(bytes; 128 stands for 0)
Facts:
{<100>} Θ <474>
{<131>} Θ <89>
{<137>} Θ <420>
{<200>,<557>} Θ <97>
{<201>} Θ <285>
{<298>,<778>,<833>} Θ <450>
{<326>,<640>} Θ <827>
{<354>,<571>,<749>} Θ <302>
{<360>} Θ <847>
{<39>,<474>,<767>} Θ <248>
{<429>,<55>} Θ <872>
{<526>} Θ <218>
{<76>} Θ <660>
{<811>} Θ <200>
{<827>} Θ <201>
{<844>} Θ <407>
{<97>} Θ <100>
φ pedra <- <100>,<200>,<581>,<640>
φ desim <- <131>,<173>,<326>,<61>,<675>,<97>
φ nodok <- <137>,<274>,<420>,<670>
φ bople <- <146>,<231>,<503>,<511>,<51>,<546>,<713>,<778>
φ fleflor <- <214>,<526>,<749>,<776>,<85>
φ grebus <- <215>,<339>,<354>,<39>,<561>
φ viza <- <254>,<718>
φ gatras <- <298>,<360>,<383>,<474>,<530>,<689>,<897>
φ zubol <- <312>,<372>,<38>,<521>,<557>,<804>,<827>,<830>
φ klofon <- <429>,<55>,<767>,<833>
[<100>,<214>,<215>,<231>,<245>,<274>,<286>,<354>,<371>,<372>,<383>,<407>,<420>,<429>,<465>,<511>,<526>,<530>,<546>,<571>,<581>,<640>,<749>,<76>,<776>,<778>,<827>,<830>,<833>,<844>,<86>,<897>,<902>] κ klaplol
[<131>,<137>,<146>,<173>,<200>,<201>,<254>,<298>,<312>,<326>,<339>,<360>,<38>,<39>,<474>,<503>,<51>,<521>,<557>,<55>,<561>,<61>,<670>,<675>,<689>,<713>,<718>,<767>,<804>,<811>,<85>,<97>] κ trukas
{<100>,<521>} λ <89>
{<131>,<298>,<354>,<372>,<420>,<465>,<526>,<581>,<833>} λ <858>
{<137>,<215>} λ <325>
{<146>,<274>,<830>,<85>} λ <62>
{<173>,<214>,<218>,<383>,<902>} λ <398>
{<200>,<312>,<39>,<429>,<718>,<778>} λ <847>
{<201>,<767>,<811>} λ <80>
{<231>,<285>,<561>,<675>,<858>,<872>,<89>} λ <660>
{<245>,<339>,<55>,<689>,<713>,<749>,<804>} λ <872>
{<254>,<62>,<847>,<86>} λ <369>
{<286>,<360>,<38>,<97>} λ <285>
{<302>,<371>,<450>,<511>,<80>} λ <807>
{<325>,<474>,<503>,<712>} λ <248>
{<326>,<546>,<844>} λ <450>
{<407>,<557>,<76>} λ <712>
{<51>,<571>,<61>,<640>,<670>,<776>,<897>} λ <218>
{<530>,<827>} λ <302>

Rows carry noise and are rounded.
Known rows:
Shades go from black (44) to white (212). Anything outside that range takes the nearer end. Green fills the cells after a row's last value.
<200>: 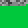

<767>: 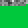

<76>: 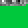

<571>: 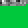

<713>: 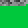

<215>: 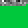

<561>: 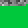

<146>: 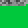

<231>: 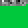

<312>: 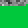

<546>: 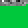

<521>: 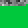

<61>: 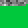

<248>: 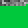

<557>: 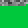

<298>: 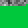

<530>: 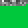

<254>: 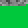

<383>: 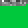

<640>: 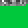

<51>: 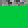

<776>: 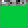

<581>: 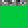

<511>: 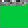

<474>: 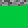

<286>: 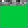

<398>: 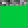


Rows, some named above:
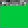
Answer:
<218>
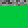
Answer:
<360>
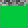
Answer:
<85>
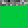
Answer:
<450>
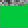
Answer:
<201>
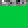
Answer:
<776>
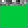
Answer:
<76>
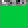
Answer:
<776>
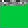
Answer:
<827>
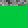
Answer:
<718>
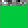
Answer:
<833>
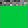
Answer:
<872>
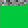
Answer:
<670>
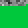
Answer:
<312>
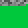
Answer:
<474>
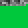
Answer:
<858>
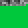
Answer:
<858>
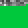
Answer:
<131>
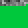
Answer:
<712>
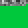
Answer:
<844>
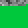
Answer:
<718>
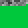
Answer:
<55>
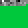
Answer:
<749>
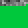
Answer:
<712>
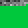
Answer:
<872>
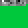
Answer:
<214>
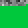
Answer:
<521>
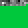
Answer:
<89>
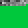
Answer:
<302>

